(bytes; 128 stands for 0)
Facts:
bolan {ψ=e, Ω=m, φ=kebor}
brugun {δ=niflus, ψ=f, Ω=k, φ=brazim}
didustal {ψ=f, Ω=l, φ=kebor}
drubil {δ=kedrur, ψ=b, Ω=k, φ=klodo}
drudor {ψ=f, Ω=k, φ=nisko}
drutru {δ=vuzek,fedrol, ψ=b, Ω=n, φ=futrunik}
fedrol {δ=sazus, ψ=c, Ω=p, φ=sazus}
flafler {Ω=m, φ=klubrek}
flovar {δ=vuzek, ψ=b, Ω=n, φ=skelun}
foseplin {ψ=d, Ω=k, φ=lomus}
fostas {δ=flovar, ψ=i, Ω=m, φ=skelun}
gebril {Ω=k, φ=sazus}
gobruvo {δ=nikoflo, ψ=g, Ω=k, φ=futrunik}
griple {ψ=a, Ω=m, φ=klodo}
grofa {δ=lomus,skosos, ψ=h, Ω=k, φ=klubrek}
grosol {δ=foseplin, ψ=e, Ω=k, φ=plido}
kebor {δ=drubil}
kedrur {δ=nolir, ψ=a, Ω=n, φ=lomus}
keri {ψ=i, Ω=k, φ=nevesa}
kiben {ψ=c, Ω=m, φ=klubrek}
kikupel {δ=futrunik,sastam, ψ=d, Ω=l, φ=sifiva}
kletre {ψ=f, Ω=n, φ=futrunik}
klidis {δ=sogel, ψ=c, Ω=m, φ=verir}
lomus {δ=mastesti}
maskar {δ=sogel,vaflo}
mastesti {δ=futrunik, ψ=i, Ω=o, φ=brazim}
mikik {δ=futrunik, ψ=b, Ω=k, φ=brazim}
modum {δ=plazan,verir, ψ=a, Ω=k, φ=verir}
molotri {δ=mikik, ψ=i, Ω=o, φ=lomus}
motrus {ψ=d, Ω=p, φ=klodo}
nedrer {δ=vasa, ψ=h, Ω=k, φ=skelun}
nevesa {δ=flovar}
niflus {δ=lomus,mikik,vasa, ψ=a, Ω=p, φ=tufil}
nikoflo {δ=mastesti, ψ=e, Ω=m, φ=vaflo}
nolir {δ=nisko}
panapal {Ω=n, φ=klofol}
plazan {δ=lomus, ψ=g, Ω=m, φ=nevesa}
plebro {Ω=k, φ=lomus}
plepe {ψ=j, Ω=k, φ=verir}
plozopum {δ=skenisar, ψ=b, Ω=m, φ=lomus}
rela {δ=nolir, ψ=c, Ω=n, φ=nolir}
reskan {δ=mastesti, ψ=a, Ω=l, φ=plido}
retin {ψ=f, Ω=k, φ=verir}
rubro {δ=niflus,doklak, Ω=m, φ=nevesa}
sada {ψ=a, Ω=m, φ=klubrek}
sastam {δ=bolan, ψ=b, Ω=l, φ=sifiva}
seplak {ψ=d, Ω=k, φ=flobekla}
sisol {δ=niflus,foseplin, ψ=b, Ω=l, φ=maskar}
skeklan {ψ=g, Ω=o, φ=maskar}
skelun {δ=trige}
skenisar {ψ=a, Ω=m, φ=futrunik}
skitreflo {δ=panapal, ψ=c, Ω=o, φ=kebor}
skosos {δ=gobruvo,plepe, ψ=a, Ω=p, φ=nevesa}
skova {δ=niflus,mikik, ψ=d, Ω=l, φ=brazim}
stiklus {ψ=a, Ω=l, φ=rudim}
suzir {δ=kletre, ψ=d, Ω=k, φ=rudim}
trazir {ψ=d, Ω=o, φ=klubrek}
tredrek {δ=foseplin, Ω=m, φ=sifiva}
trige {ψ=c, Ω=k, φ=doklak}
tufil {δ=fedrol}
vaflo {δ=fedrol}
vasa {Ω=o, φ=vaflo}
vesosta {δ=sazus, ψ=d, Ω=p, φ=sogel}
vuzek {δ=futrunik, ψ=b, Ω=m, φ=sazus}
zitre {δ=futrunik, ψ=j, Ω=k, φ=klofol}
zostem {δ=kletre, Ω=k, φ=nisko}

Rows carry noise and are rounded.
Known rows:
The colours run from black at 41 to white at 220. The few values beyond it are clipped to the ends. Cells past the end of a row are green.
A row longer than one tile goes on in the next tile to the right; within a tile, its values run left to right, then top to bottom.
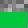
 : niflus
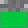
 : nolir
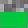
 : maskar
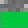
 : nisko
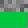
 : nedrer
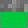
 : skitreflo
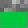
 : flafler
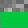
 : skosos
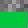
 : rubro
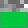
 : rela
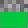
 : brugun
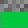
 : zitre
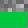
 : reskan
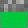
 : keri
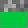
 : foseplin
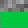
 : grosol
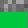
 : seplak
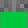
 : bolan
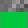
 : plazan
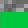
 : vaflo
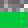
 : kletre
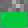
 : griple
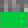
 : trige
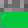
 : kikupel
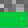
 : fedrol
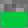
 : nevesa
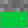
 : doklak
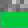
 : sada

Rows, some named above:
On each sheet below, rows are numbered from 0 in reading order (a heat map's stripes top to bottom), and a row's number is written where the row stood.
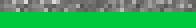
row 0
grofa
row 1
grofa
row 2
sastam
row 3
futrunik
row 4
skova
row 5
grosol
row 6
plozopum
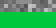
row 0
mikik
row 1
flovar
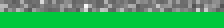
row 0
flovar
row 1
kiben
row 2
plebro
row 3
drutru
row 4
skosos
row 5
didustal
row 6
kikupel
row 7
sisol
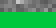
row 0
trazir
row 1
lomus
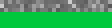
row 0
vesosta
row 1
plebro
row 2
klidis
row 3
brugun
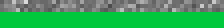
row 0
grofa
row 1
vasa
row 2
modum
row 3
plazan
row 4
skosos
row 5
kebor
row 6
motrus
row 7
drubil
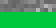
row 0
verir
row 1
stiklus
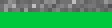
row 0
plebro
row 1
plepe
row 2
skeklan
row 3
mastesti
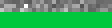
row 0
kedrur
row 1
brugun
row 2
niflus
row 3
nevesa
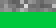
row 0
panapal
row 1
klubrek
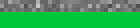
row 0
fostas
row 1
molotri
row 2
gebril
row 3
gobruvo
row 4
mikik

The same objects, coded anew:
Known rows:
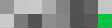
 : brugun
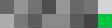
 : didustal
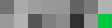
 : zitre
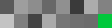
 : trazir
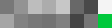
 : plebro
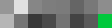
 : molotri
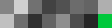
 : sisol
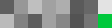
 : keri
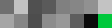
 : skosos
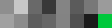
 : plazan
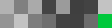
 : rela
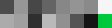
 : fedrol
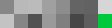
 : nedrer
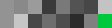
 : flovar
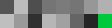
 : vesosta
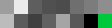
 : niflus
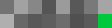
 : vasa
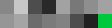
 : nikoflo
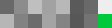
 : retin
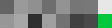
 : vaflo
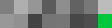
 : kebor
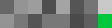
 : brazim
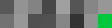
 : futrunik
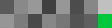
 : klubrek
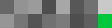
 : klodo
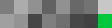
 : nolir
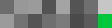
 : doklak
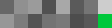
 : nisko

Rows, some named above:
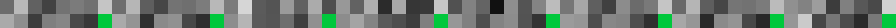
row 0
sastam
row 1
fostas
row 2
mastesti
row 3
panapal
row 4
flafler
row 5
klidis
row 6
fostas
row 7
drutru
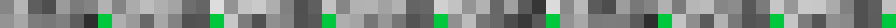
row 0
reskan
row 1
modum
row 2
brugun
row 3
gobruvo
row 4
kedrur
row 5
reskan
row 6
grofa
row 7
brugun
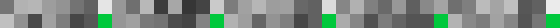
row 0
drubil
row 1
kletre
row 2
zostem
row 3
skitreflo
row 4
trige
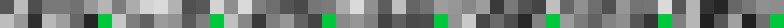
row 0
vesosta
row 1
foseplin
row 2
skova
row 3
lomus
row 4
flovar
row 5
stiklus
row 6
vuzek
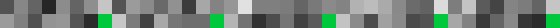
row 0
sada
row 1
trazir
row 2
molotri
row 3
grosol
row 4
plozopum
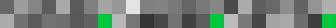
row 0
skeklan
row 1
molotri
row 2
motrus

